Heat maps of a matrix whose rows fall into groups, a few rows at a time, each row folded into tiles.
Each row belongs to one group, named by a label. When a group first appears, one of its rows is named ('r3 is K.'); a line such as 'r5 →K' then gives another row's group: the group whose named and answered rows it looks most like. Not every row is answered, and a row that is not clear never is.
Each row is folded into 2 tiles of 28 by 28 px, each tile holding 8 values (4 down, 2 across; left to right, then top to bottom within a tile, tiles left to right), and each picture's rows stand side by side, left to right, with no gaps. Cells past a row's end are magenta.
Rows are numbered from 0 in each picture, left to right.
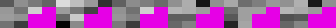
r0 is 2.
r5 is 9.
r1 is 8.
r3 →9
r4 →8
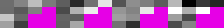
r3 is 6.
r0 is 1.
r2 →2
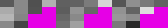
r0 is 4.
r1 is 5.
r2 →2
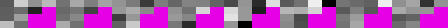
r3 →2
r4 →4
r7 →9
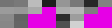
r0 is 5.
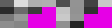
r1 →4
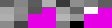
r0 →4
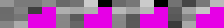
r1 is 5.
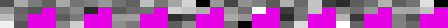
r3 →9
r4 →2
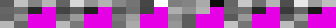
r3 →5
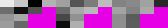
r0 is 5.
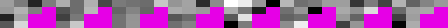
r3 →9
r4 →8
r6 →6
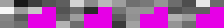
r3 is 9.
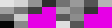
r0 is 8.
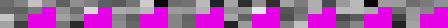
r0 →1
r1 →2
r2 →5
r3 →5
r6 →9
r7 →8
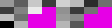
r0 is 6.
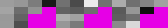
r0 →5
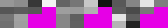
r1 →5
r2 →1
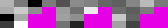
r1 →2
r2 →1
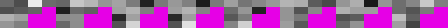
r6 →9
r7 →1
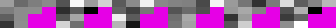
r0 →8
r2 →1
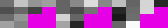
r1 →1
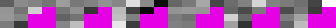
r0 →2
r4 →1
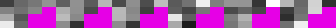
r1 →4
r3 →1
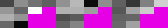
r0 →2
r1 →9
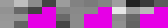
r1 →8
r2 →6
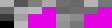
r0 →8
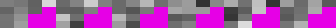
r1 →1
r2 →1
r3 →9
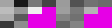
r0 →6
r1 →6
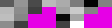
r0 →4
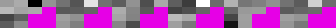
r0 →9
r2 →4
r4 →8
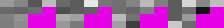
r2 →1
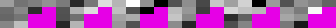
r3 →4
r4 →9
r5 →2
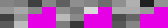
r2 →9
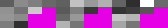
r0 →2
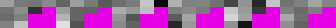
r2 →5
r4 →4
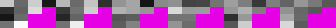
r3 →6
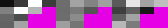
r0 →5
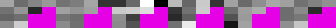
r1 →5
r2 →5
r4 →8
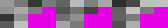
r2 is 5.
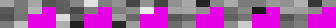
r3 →9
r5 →9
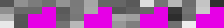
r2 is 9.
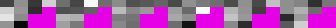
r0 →4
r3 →2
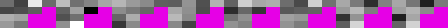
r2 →8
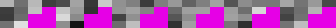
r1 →4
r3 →8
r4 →2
